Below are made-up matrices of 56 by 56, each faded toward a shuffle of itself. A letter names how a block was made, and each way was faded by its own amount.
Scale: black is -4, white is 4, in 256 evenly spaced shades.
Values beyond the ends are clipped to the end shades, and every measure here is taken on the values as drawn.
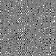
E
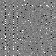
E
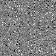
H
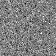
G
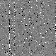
H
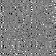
E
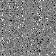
H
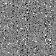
H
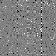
E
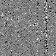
H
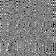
E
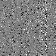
H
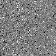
H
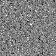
G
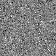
G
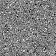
G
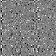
E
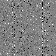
H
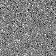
G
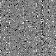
H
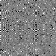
E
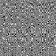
E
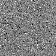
G
